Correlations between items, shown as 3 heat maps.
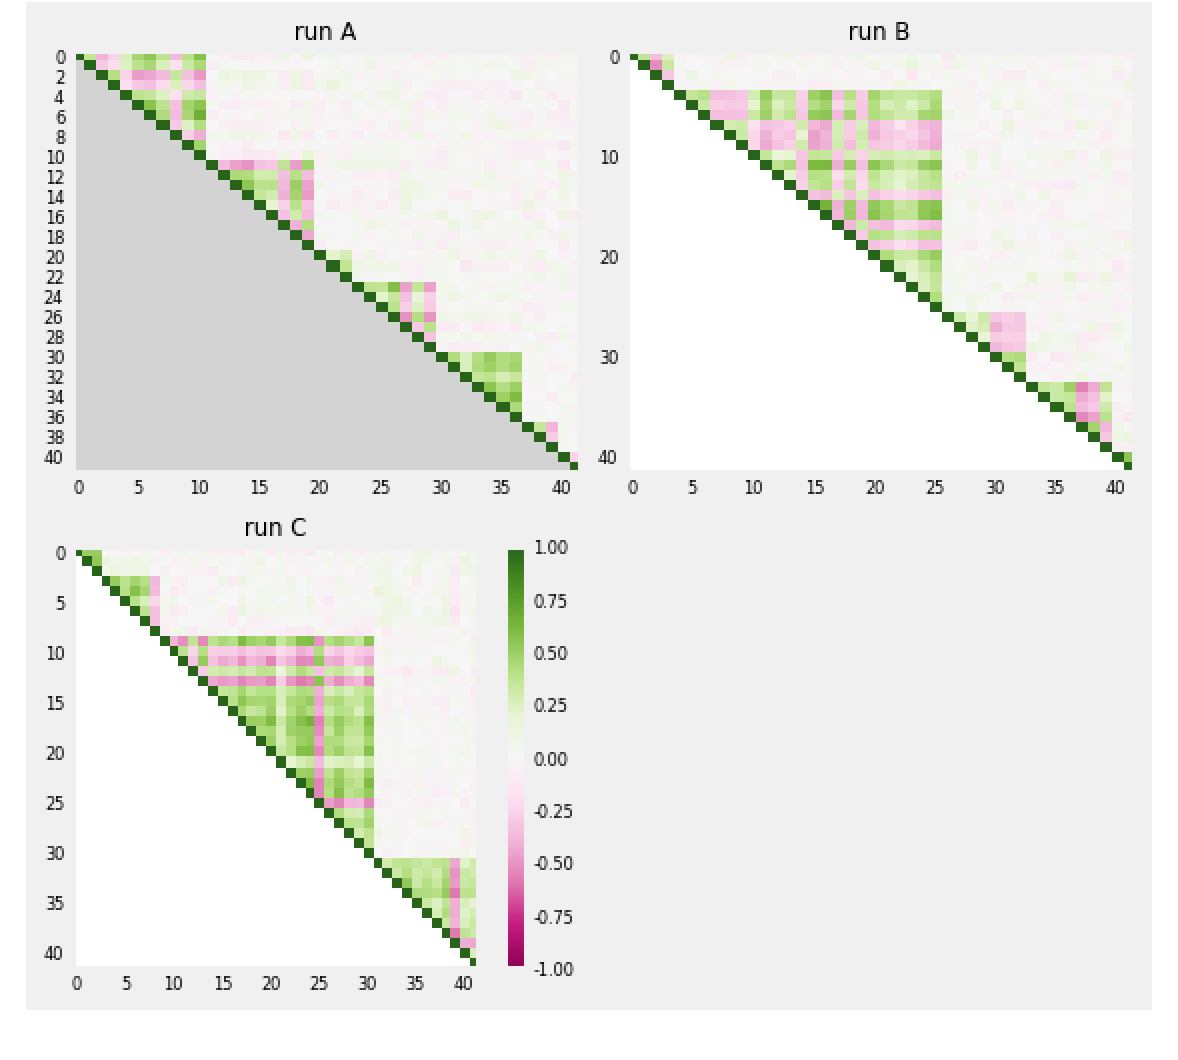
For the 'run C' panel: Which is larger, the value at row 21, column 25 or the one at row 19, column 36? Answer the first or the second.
the second
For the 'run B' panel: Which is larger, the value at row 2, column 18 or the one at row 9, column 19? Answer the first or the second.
the second
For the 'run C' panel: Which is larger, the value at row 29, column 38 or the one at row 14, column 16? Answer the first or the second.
the second
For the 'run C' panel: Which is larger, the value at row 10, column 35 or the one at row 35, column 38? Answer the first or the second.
the second
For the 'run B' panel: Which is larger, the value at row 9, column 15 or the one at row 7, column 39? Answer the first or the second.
the second
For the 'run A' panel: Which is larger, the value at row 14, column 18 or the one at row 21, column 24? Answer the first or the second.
the first
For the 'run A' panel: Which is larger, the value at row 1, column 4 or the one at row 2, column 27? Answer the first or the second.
the first
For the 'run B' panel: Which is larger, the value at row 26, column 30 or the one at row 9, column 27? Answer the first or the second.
the second
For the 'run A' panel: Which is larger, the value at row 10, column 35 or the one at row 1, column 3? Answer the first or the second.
the first
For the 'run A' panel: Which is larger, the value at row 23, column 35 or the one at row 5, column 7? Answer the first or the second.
the second
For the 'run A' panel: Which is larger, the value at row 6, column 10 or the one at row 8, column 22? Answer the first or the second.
the first
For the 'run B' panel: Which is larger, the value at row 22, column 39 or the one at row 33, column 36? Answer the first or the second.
the second
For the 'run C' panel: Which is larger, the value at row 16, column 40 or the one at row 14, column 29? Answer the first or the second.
the second
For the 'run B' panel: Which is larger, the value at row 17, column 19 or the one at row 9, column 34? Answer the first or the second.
the first
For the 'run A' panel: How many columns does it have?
42
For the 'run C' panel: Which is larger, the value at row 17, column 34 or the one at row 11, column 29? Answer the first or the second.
the first
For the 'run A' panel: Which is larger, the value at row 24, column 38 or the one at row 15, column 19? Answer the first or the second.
the first
